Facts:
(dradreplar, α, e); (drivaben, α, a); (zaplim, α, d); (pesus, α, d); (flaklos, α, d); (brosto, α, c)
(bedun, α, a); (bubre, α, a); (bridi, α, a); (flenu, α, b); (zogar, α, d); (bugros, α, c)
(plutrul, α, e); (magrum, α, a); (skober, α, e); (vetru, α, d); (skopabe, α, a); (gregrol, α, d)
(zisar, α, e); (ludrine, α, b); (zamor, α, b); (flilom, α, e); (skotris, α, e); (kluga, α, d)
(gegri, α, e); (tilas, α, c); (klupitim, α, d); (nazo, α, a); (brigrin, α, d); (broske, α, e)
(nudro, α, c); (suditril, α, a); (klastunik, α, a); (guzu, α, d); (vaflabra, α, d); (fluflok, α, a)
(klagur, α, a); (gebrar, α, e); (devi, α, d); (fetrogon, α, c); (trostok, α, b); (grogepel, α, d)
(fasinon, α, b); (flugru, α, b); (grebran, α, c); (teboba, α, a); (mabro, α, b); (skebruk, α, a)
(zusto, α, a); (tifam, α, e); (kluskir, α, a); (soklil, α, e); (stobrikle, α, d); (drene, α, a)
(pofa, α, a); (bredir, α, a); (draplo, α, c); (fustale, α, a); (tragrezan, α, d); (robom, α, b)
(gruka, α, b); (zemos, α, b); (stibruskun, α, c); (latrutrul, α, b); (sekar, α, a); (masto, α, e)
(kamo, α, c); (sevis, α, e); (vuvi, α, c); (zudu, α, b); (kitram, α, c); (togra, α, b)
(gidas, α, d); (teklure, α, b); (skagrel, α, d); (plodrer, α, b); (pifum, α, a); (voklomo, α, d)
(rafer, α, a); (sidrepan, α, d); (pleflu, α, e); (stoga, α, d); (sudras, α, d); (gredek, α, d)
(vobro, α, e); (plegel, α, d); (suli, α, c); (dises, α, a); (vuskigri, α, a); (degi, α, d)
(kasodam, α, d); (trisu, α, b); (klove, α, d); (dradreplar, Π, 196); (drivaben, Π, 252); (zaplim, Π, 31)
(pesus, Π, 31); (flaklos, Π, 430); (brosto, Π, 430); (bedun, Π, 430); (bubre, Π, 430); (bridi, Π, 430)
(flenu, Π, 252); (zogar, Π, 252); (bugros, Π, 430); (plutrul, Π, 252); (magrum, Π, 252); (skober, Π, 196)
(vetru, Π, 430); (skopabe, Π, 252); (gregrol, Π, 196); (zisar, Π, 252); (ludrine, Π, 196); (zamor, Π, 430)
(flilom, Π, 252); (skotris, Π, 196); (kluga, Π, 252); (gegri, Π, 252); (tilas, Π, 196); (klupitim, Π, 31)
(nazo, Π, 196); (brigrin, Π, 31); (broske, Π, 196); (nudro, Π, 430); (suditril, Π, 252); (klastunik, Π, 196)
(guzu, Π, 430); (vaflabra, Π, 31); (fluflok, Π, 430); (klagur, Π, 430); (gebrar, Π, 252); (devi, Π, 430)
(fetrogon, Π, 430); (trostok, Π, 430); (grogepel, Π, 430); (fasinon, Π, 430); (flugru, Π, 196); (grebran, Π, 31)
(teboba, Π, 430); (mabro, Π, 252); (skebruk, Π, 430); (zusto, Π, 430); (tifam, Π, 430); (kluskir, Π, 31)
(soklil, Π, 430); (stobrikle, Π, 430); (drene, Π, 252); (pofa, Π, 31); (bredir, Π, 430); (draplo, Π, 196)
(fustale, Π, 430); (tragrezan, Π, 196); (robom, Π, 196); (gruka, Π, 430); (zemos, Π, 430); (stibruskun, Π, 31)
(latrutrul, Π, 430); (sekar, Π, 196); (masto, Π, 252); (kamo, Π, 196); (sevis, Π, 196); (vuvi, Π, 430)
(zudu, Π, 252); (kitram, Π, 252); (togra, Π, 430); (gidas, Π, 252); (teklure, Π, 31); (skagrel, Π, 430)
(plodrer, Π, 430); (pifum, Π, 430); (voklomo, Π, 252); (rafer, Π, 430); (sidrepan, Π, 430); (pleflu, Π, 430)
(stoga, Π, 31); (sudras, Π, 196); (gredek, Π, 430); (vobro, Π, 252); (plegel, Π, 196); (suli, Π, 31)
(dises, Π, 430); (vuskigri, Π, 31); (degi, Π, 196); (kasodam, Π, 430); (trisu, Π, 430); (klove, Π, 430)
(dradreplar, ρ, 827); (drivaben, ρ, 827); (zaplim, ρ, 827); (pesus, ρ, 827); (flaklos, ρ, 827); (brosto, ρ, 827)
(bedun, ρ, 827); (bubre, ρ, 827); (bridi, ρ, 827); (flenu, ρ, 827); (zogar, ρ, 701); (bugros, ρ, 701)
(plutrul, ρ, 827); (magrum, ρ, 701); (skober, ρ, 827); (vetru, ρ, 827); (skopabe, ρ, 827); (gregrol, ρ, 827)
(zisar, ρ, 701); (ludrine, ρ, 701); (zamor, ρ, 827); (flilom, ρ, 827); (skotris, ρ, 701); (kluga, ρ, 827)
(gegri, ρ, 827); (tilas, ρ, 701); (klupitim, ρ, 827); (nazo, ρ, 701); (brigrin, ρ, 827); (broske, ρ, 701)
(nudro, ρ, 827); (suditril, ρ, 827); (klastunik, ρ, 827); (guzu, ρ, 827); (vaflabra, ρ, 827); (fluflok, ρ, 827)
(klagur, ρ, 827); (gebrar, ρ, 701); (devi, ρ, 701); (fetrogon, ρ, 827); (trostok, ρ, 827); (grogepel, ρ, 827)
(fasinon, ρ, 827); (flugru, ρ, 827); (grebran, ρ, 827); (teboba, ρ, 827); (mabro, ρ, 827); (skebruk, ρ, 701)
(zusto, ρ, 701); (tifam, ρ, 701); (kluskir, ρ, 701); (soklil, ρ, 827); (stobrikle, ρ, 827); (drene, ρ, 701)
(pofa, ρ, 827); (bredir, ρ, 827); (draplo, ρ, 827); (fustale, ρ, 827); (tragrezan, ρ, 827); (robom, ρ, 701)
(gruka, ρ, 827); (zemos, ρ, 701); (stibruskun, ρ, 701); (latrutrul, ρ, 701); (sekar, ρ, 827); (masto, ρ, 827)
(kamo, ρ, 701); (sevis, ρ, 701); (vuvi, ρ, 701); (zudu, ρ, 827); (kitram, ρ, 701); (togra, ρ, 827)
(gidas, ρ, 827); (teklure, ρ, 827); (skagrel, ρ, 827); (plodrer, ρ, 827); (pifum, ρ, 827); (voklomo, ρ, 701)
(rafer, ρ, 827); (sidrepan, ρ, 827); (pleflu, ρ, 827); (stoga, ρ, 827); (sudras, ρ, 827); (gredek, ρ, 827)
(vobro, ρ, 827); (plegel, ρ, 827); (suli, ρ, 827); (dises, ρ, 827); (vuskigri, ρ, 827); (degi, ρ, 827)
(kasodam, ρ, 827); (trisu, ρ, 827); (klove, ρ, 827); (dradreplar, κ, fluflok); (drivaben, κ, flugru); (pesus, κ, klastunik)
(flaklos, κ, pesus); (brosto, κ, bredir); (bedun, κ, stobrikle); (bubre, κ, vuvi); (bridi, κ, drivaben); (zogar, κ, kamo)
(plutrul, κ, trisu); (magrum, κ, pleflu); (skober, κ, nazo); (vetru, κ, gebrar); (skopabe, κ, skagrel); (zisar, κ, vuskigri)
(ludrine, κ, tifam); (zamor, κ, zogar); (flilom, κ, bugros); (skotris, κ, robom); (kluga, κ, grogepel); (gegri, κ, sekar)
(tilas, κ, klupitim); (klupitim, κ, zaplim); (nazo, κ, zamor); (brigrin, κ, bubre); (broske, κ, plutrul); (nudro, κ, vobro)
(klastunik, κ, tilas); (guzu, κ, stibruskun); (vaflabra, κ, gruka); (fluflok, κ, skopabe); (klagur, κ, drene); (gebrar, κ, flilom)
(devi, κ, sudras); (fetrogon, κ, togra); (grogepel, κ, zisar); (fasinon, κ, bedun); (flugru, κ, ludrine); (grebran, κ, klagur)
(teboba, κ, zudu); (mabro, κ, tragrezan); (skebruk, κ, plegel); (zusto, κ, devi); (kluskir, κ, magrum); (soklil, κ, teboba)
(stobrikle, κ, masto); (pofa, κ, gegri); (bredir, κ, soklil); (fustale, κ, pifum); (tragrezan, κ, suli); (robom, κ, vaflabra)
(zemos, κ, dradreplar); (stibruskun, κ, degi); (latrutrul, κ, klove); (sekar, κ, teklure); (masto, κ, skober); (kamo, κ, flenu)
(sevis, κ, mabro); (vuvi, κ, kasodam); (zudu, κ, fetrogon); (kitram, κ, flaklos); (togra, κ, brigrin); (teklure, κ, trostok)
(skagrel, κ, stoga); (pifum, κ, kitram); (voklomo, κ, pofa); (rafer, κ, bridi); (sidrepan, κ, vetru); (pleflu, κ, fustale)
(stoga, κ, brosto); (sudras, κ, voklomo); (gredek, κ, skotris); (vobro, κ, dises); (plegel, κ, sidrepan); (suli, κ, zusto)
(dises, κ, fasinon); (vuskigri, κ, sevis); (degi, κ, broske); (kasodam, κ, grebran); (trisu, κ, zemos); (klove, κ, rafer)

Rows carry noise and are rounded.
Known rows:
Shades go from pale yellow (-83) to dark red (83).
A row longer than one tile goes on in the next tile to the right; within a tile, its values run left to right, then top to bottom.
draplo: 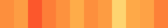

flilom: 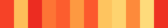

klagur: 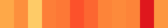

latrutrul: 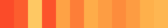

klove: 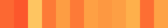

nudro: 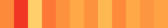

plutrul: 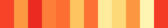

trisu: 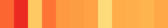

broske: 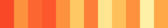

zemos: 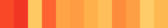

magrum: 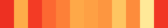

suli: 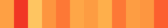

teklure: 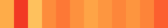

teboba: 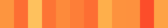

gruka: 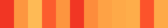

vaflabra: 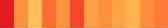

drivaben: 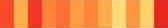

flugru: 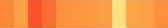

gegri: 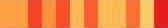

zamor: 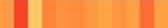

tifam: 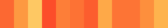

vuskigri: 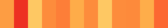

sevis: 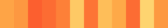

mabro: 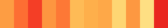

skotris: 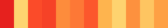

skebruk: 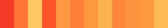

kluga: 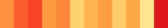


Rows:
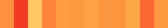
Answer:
stobrikle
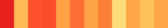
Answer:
robom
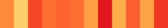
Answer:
drene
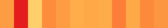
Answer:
grogepel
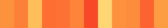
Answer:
soklil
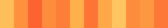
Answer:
sekar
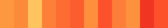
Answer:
grebran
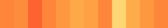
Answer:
gregrol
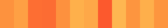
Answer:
kamo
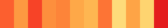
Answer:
gidas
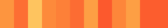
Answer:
brigrin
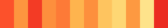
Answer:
skopabe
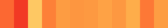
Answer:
skagrel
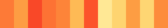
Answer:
dradreplar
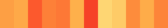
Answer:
skober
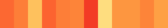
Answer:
pleflu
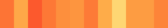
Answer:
klastunik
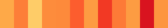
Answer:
kasodam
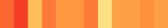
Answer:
fluflok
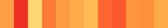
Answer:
devi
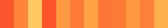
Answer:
bugros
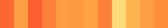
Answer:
plegel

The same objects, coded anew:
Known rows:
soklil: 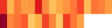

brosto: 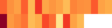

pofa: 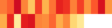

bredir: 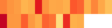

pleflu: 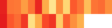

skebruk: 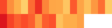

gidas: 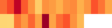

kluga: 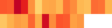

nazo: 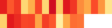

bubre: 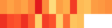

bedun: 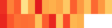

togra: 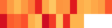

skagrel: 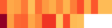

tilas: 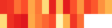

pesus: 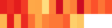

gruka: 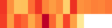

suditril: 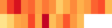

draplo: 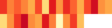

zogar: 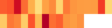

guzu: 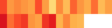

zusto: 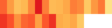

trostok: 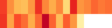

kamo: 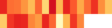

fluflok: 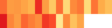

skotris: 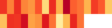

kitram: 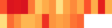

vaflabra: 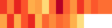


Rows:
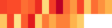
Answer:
vuskigri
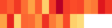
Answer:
teklure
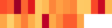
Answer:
flilom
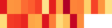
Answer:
sevis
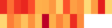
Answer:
zisar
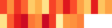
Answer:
degi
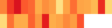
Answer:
magrum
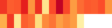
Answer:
suli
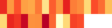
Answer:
broske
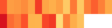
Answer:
nudro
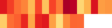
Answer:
flugru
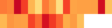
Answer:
voklomo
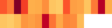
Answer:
gegri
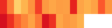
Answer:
latrutrul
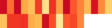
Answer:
skober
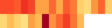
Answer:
mabro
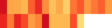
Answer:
tifam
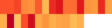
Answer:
kluskir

